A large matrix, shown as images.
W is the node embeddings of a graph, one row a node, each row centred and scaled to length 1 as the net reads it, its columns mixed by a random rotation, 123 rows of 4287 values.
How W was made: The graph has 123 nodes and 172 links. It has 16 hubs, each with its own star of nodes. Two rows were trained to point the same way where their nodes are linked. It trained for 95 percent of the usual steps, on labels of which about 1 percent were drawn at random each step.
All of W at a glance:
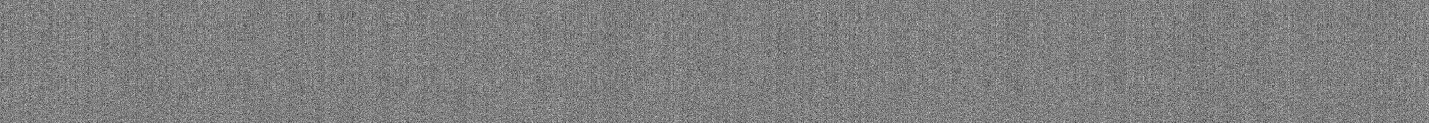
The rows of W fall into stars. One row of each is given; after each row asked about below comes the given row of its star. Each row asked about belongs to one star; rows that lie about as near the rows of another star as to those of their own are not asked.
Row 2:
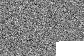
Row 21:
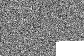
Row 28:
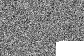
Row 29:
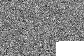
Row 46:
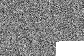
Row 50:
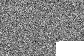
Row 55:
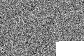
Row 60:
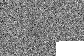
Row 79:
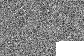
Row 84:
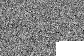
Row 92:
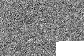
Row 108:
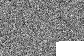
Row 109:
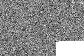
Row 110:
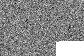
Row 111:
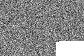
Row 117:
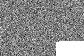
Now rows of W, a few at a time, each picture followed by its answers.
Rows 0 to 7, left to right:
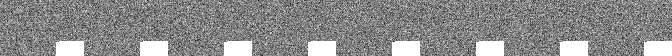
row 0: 2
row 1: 117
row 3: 117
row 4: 60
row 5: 46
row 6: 111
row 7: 60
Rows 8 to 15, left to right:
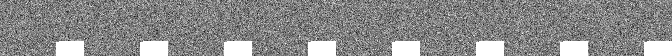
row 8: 111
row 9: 46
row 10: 2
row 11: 60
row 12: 117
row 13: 55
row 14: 110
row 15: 110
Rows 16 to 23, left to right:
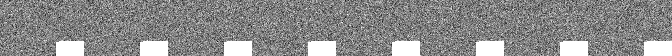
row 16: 108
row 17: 28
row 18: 28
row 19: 111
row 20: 108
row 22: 55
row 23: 21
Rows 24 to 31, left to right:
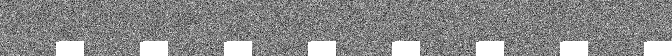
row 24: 79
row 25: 79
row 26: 92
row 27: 117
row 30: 60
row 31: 50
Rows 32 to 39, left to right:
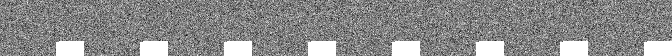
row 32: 84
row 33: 79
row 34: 55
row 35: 55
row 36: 50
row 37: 2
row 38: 21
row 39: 84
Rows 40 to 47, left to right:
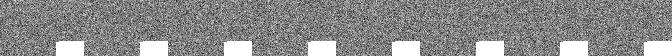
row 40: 60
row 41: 117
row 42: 79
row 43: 2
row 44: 111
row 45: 21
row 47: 109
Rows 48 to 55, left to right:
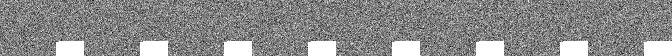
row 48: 109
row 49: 29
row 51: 92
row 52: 46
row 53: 84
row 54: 84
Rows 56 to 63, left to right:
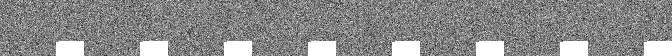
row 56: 50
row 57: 21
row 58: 109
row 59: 28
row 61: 60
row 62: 55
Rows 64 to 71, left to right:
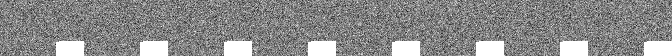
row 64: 117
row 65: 84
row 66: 28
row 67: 111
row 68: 111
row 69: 109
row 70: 21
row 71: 92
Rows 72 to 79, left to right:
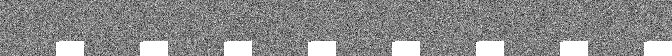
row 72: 79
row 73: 109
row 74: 29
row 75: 60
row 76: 79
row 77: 28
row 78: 21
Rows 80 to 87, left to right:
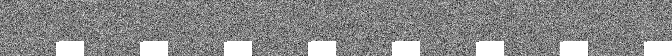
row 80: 79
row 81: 110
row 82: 79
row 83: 108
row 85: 92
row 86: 2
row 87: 55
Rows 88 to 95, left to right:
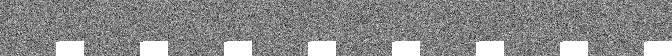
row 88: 2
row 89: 60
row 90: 84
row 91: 21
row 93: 109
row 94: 92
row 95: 2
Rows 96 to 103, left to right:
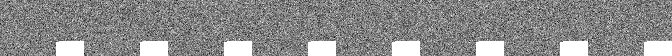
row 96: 46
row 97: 79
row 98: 29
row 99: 2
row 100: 2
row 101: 109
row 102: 46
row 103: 21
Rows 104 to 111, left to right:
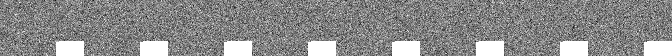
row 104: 110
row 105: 111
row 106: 28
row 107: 117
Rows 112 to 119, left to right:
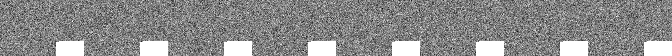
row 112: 46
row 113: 92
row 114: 84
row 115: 109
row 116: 55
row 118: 28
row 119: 108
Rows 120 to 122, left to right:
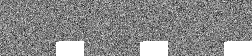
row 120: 109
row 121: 111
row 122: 28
